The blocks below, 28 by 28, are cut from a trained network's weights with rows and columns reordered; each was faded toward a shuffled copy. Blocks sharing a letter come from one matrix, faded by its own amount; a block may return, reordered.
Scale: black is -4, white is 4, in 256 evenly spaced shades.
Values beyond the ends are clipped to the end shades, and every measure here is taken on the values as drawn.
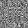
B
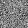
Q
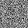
Q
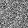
Q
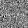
Q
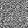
B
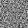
B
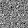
Q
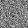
Q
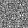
B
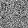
Q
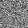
Q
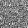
B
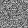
Q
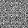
B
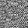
B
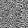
B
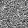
Q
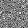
B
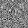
B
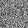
Q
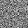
B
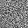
Q
